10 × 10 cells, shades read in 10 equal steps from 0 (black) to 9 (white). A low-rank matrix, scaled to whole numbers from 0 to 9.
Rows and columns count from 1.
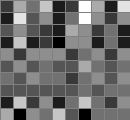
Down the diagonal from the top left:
2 8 3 2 5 3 4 3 2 4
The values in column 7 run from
0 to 9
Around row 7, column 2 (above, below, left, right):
5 3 4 5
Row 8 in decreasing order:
4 4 4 3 3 3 3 3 3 3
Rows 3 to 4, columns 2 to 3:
5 3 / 7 1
